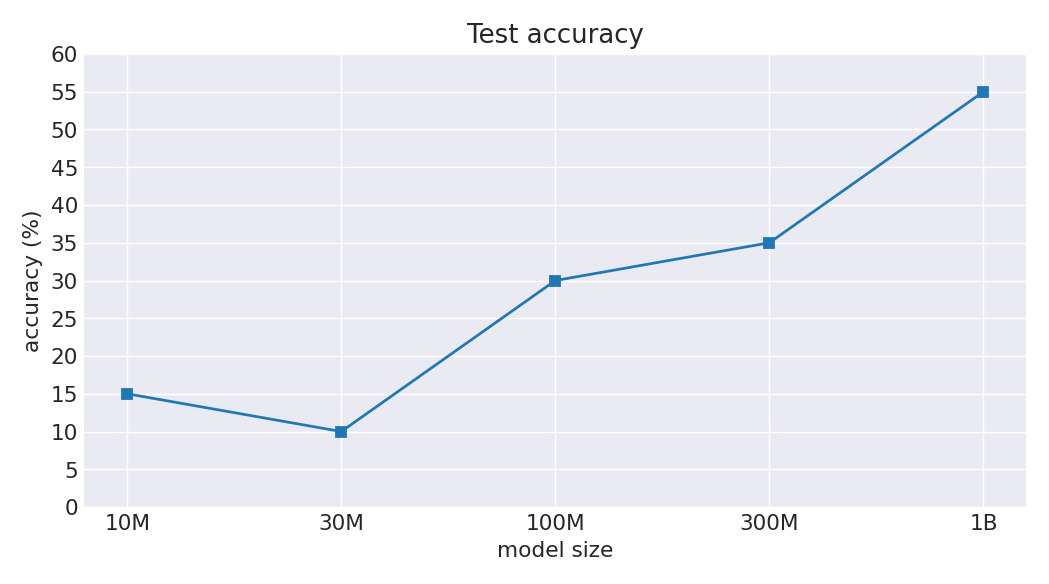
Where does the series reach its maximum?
1B
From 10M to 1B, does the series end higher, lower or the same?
higher
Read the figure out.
Title: Test accuracy
x-axis: model size, ticks 10M 30M 100M 300M 1B
y-axis: accuracy (%), ticks 0 5 10 15 20 25 30 35 40 45 50 55 60
Values:
15 10 30 35 55
